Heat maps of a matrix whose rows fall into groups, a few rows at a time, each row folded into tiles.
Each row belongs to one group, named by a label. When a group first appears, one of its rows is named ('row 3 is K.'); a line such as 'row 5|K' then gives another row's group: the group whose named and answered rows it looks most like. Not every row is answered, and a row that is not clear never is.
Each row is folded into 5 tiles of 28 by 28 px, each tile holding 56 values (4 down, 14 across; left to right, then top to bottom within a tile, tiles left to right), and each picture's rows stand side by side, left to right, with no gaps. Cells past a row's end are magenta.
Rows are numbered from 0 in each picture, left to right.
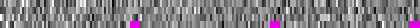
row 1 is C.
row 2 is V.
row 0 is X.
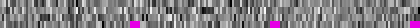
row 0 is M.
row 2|C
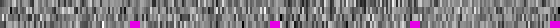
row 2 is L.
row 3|C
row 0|V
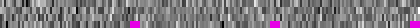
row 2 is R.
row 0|L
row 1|C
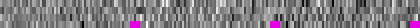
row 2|L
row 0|C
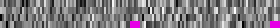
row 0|L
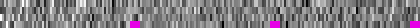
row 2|L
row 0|X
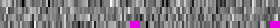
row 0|C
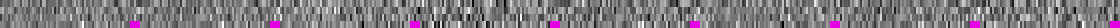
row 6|R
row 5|C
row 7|V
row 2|C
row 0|R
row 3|L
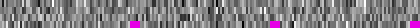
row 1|M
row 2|X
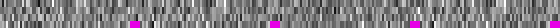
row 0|X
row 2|R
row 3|X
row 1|X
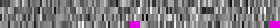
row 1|M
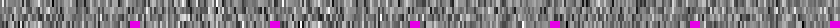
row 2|L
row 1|V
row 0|L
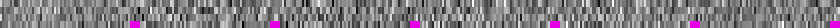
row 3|X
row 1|M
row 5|R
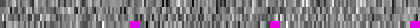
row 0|V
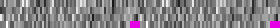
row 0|X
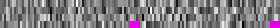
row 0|V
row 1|M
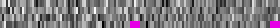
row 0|M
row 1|L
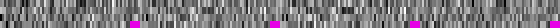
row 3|L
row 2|M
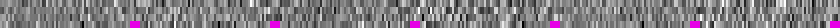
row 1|C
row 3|M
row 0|C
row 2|R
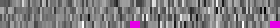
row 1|V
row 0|R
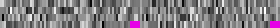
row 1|M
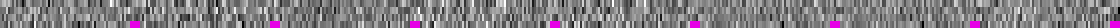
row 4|X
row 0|C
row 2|R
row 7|C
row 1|M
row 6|C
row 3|X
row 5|C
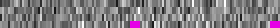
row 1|X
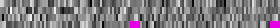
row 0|M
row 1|L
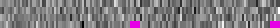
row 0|C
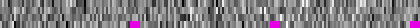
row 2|X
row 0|L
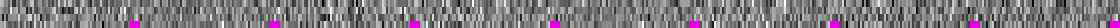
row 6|L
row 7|L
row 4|R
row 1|R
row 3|X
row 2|M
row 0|M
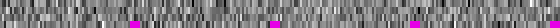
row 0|V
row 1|L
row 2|C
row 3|C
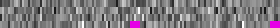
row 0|R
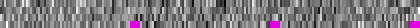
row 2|R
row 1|L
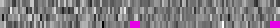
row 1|R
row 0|M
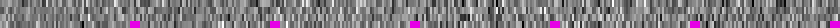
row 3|M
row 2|X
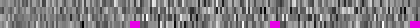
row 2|V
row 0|C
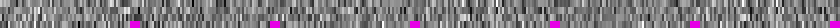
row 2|V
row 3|V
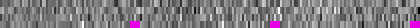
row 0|R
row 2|C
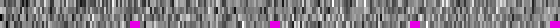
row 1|V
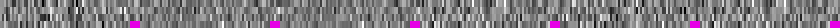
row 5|X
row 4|V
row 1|R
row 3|X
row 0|M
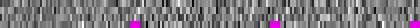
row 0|R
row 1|L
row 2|V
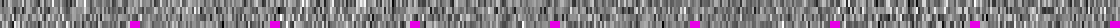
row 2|X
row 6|M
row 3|V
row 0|X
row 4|M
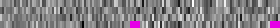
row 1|X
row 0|C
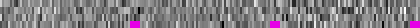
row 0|C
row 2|M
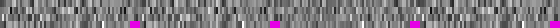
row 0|V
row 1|V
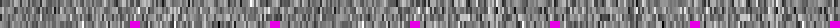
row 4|M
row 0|R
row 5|V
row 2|R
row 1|C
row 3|V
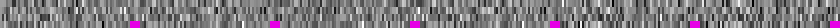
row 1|V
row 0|M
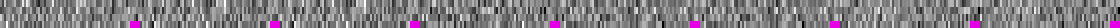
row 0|X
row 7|C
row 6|C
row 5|M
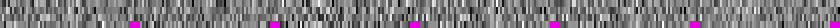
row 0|V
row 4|V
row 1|L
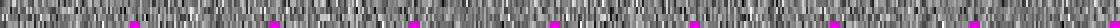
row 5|M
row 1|M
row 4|V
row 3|C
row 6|V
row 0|V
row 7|C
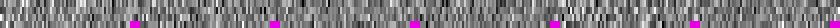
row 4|M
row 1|V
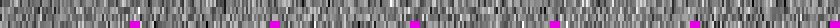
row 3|V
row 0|R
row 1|L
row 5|L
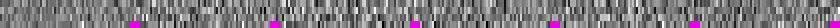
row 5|R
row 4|V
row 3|L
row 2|M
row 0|R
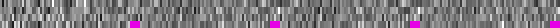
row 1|R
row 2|R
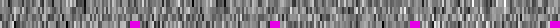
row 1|L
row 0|L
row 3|X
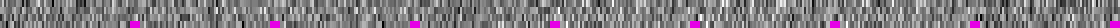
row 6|X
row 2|M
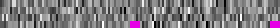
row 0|V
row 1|L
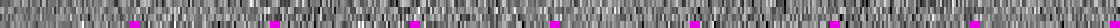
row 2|R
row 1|C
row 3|M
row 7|C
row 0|R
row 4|C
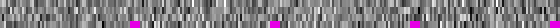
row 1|X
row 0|M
